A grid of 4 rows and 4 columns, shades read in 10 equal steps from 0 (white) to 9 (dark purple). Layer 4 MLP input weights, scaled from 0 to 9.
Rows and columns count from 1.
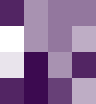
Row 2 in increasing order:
0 3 4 5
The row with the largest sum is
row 4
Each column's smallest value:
0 4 4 3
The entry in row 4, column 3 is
7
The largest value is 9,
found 2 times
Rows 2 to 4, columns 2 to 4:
4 5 3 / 9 4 8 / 9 7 3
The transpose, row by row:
8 0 1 8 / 4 4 9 9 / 5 5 4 7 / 5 3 8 3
